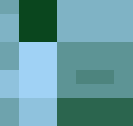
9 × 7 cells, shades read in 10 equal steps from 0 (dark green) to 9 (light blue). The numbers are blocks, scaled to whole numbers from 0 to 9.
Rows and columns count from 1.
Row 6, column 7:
5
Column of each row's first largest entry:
4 1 1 2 2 2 2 2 2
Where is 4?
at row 6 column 5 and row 6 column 6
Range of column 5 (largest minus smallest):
5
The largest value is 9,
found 8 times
